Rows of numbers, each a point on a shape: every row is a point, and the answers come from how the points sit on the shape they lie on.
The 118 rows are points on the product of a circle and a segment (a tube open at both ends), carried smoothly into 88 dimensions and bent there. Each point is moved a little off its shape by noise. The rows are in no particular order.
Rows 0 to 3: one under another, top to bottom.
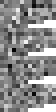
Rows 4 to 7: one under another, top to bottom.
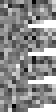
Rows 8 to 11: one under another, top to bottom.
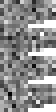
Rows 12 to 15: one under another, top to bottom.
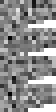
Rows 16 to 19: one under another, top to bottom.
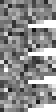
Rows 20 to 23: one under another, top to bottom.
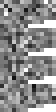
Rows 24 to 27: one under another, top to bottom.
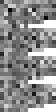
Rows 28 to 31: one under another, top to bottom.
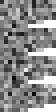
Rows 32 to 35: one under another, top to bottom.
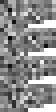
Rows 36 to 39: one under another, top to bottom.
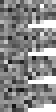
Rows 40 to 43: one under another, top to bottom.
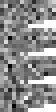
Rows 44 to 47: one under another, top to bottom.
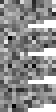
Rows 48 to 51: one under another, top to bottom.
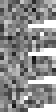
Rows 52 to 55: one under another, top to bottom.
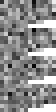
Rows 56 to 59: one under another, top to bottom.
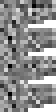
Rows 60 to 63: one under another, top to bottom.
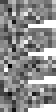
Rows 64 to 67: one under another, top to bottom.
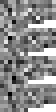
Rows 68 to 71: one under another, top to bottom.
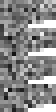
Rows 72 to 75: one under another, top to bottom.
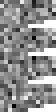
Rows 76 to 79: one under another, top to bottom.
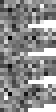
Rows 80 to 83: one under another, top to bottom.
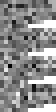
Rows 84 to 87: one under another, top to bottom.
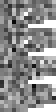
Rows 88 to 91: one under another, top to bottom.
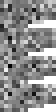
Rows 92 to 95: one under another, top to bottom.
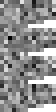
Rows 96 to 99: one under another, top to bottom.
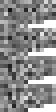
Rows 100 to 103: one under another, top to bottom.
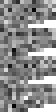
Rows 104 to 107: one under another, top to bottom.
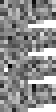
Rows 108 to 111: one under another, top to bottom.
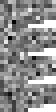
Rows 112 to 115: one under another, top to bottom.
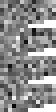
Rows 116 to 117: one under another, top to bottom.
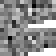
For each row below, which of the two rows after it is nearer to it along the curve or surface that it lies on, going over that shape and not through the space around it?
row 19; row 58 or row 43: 58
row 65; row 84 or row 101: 84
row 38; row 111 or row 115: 115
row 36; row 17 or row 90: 90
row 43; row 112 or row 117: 117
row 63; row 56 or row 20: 20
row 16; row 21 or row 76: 21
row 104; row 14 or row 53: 53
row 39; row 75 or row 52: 75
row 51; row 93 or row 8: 93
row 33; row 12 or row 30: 30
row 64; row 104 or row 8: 104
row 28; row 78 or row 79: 79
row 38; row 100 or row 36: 100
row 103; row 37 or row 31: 37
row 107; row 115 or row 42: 115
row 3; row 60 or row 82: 82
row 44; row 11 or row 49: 49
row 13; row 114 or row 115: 114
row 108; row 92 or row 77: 92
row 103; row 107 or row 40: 107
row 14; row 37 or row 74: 74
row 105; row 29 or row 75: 75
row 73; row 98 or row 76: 76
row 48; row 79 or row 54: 54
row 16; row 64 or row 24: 64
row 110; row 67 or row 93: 93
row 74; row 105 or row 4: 4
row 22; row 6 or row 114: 114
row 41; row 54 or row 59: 54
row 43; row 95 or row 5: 95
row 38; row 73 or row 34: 73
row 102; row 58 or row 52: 58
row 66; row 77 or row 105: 105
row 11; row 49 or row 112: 49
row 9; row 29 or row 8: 8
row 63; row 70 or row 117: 70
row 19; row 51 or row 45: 45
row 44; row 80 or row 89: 80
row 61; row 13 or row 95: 13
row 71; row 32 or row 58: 32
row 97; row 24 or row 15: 24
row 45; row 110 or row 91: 91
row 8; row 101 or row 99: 101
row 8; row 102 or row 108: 102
